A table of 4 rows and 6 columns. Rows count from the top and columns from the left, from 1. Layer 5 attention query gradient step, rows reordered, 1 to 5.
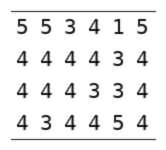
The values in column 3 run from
3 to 4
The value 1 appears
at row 1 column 5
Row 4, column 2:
3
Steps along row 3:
same same down same up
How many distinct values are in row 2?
2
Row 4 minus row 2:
0 -1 0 0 2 0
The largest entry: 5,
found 4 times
